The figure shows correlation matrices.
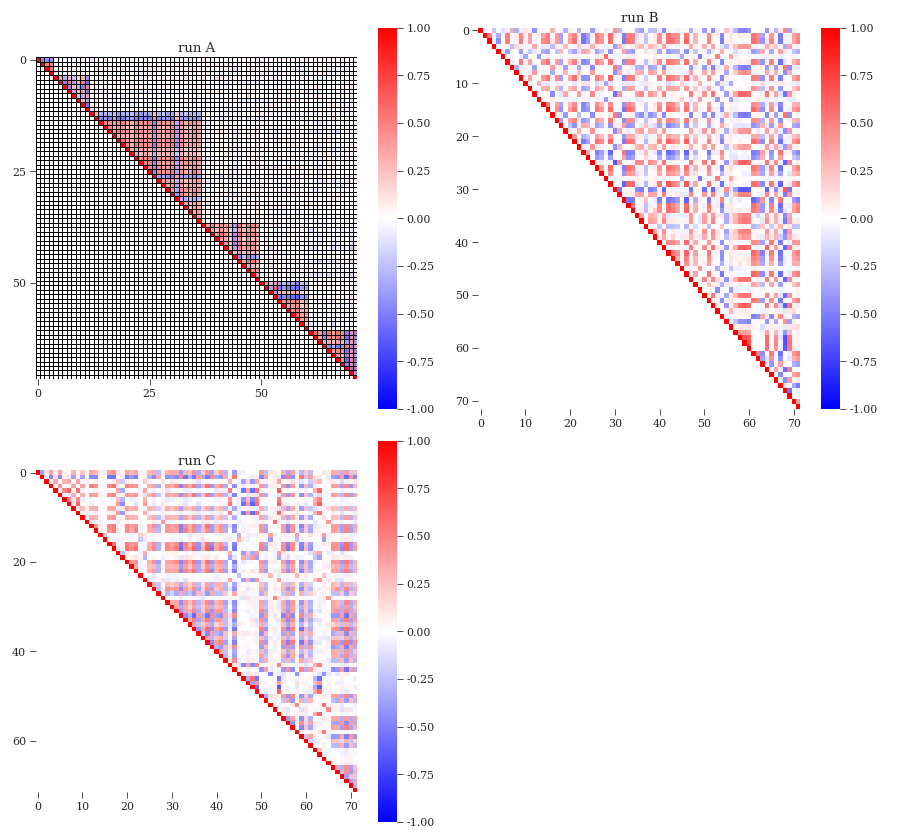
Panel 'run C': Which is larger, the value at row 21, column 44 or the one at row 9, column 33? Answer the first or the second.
the second
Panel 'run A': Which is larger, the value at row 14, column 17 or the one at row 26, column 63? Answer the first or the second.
the first
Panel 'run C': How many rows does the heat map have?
72
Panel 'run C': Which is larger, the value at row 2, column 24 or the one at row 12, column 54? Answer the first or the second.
the first
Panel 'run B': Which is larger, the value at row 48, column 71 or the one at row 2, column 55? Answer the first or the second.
the first
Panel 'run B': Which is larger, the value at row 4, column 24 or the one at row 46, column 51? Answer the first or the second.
the second
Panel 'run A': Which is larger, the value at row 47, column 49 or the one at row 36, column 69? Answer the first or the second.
the first
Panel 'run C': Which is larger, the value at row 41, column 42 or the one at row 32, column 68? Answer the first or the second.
the second
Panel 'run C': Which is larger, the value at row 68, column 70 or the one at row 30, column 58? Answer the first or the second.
the first
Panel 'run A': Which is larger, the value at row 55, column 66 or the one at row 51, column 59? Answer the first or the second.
the first
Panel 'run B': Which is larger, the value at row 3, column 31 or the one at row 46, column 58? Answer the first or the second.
the first
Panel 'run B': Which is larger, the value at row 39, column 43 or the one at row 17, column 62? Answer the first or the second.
the second
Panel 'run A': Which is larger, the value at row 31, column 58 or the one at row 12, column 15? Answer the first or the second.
the first
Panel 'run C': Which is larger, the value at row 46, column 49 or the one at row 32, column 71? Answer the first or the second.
the second
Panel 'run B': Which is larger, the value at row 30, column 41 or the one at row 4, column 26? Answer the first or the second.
the second
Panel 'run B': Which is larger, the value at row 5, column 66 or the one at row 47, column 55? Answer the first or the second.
the first
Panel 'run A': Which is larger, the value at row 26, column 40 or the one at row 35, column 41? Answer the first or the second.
the second
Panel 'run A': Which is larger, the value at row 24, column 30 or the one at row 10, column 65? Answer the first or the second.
the first
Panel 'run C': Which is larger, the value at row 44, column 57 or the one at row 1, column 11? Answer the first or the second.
the second
